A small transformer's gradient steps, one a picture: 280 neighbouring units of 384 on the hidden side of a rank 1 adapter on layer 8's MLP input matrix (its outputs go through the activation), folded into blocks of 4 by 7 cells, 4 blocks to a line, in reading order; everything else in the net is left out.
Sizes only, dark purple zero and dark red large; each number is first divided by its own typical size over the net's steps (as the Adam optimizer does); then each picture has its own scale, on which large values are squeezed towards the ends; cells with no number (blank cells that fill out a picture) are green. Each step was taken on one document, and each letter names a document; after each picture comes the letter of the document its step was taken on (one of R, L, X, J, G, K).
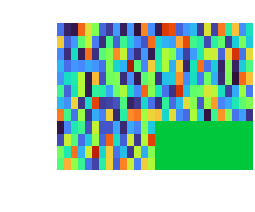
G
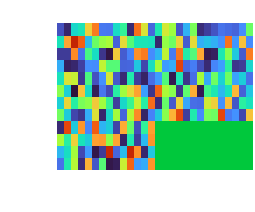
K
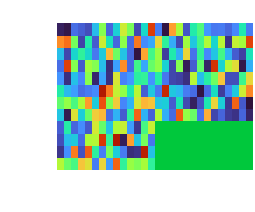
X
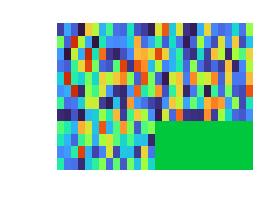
X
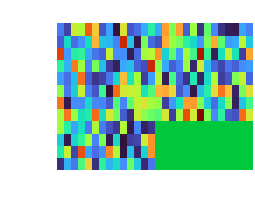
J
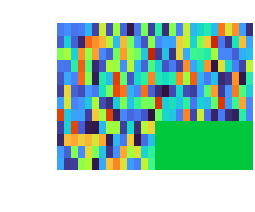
G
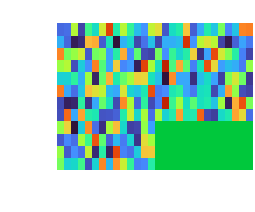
G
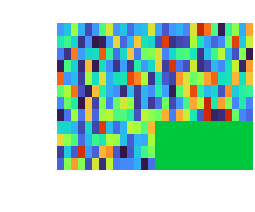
X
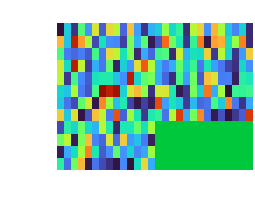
J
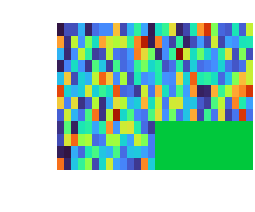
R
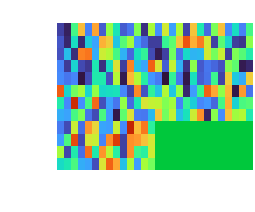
G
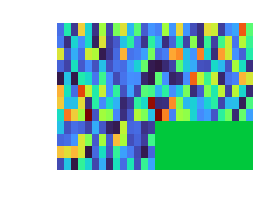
R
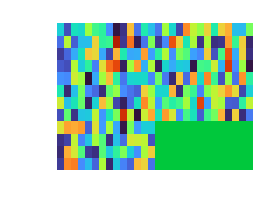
G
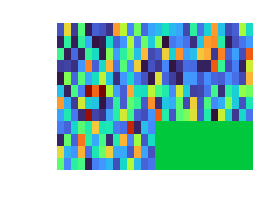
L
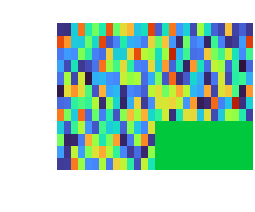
X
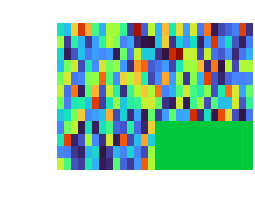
R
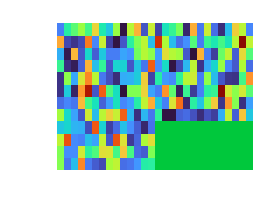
R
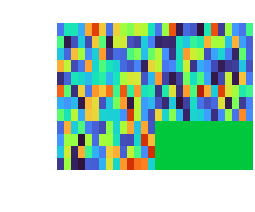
K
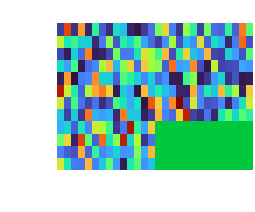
L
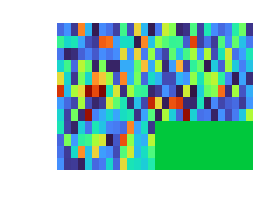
L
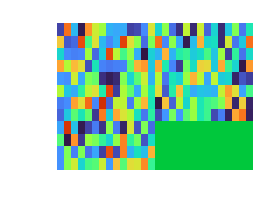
J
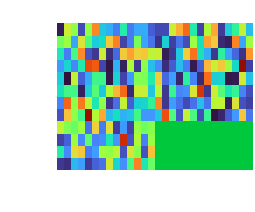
K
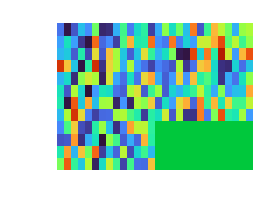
G
